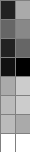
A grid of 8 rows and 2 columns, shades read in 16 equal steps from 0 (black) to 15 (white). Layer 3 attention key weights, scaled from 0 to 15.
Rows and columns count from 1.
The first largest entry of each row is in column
2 2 2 1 2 2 1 1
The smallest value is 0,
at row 4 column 2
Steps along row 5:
up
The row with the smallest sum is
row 4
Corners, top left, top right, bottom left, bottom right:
2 10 15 15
